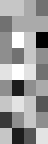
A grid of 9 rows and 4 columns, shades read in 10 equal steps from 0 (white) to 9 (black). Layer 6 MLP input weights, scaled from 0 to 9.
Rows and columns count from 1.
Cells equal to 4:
7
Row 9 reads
2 8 6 1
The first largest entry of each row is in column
4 1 4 2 4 2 4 1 2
